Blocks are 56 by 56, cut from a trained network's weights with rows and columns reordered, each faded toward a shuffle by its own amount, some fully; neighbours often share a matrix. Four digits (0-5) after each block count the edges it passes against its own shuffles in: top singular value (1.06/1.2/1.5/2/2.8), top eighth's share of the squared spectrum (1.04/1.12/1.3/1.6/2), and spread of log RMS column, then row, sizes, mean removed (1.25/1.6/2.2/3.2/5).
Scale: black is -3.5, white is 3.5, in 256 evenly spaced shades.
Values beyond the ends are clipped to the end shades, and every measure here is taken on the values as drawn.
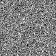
2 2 0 1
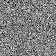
0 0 0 0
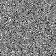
2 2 0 0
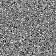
0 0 0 0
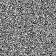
0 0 0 0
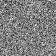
1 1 0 1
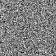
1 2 0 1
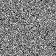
0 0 0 0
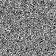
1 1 0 0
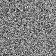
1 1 0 0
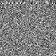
3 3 1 1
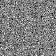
2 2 0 1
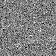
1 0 0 0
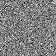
2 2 0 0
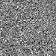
3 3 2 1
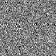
3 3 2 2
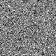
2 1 0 0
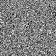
2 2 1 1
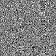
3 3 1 1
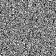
2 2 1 0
